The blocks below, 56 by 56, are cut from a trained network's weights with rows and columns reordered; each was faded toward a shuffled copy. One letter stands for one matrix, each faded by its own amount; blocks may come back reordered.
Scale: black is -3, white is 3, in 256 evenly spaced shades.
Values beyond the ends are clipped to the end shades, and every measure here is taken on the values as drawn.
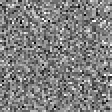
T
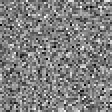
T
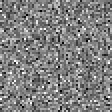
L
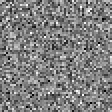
T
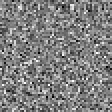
T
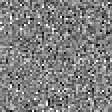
L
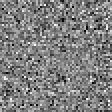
T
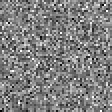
T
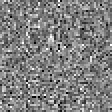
L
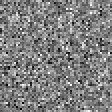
L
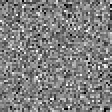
L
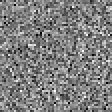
T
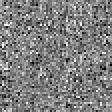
L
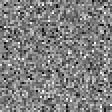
L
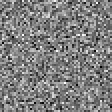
T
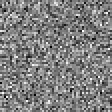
T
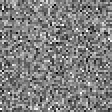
T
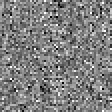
L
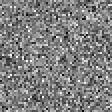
T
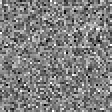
T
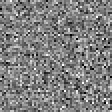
L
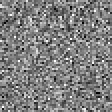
T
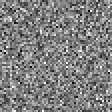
T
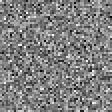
T
